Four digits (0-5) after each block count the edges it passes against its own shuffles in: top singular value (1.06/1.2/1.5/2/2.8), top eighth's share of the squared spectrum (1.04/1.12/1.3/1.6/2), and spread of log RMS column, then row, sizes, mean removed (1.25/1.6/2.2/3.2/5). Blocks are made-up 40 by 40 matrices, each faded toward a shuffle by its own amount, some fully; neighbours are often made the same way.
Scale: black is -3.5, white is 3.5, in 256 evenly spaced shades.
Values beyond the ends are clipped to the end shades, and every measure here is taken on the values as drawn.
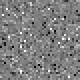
2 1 0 0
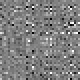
4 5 3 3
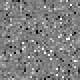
0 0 0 0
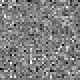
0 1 1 1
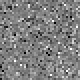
1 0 0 0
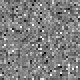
2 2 0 0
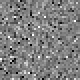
2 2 0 0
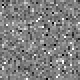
0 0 0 0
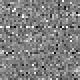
2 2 0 2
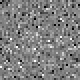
2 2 0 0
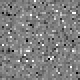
2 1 0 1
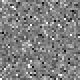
0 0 0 0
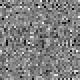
3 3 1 2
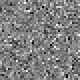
1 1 0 0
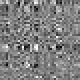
4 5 3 3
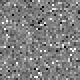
1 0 0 0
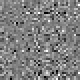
4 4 2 2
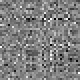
4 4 2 2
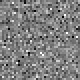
1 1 0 0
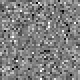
1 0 0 0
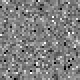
1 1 0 0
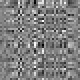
4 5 4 3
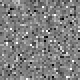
0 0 0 0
